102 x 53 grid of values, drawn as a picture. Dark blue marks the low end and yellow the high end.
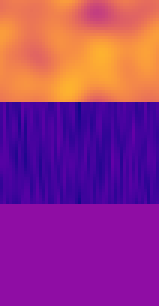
It is made of 3 by 1 panels. Panel 1,1: high, smooth. Panel 2,1: very low, streaked downward, faint in contrast. Panel 3,1: low, flat.
